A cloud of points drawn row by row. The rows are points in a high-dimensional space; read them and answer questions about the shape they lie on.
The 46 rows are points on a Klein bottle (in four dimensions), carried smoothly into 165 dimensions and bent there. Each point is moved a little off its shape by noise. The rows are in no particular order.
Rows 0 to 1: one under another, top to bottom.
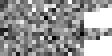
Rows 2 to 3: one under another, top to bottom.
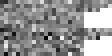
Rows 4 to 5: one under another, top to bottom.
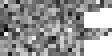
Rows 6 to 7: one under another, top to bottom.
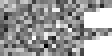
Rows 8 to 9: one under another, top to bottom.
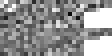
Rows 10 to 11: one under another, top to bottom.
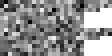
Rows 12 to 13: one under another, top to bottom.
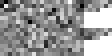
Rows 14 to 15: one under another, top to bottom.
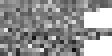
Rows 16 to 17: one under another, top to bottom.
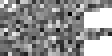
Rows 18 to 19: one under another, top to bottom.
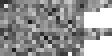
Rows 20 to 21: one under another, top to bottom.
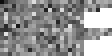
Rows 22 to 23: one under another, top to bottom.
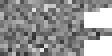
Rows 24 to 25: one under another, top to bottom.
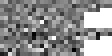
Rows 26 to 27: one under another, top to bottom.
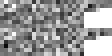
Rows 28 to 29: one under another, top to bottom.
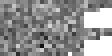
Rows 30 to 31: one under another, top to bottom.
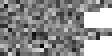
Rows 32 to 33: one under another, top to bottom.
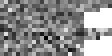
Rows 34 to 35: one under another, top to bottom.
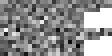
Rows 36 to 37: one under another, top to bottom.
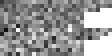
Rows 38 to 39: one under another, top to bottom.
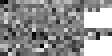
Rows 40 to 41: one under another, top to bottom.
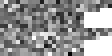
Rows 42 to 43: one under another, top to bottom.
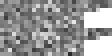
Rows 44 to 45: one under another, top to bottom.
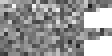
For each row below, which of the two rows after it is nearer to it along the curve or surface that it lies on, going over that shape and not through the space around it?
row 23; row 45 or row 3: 3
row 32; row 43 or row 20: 43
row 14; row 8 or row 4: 4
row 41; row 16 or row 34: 16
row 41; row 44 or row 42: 44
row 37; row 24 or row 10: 10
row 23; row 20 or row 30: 20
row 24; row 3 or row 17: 3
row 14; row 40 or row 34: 40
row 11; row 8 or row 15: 8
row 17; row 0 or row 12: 0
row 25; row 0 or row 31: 31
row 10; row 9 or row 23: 23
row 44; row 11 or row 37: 11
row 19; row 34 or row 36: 36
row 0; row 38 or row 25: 38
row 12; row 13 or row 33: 33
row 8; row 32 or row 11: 11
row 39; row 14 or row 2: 2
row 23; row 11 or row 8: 11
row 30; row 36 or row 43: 43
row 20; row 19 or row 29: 29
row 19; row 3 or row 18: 18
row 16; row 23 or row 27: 27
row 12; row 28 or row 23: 23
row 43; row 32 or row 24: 32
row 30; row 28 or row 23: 28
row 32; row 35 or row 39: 35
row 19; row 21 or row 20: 21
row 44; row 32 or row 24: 32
